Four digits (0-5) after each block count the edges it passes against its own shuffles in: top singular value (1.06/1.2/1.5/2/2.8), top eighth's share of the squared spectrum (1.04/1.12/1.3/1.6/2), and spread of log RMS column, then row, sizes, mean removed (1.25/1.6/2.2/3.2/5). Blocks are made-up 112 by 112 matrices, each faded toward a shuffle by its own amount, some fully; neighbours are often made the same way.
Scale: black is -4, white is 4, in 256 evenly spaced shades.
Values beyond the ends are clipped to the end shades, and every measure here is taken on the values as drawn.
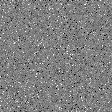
0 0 0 0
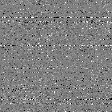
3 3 1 3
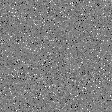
1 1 0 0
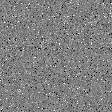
1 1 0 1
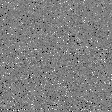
1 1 0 1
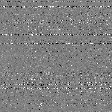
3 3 2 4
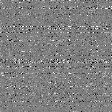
2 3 2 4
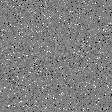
0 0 0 0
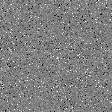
1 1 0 1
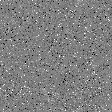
0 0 0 0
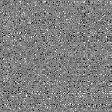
4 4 2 3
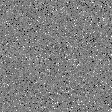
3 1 0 1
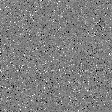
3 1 0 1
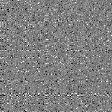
4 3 2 3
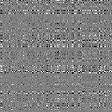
5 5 3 4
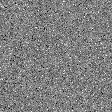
0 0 0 0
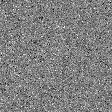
0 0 0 0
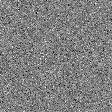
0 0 0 0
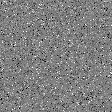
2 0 0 0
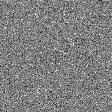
2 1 0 0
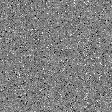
2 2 0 0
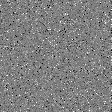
2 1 0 0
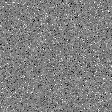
1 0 0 0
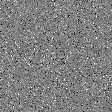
1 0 0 0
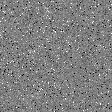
1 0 0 0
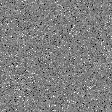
2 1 0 0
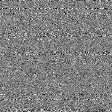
2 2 0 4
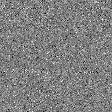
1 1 0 2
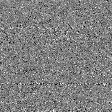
1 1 0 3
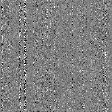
2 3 4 0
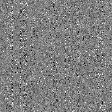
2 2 3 0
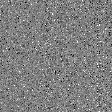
1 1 2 0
